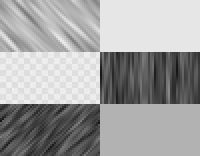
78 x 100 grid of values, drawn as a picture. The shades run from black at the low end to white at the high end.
The table splits into 3 rows of 2 panels. Panel 1,1: high, slanting down to the right. Panel 1,2: very high, flat. Panel 2,1: very high, checkered, faint in contrast. Panel 2,2: low, streaked downward. Panel 3,1: low, slanting up to the right. Panel 3,2: high, flat.
